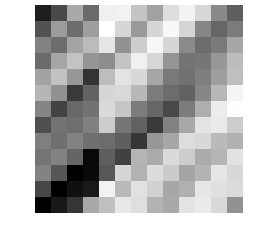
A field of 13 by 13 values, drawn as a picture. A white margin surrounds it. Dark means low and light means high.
Ninth with the lowest average: bottom left. Grain: diagonal, up to the right. Seam: vertical, 30% of the way across, the right part higher.
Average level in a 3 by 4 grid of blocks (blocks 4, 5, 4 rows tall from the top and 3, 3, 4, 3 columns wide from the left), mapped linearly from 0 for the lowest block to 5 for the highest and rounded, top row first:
2453 | 2325 | 0255
